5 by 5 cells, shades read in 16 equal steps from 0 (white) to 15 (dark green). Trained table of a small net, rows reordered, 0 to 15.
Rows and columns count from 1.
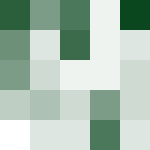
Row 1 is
13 8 11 1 15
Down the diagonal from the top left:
13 2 1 8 2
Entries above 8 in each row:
3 2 0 0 1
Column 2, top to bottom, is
8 2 3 5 2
